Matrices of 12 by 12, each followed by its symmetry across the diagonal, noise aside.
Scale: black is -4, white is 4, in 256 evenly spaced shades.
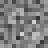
symmetric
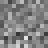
neither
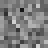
neither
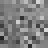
antisymmetric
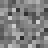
antisymmetric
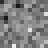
symmetric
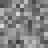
neither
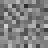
antisymmetric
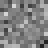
symmetric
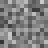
antisymmetric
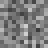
neither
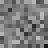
symmetric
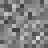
symmetric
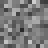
neither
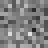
antisymmetric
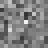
neither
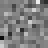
antisymmetric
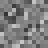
symmetric
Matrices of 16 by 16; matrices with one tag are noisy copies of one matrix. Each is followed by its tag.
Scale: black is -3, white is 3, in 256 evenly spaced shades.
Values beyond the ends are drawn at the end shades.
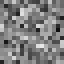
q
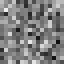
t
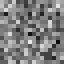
t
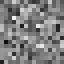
q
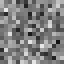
t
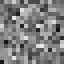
q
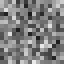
t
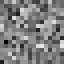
q
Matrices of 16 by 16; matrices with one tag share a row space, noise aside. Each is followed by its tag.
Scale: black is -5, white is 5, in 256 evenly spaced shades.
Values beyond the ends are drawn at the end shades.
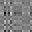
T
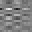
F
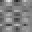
F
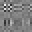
T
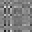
T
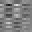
F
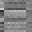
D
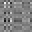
T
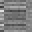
D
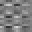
F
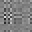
T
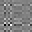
T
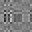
T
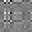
T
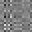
T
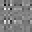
T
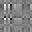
T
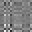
T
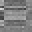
D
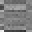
D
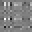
T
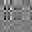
T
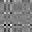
T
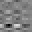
F
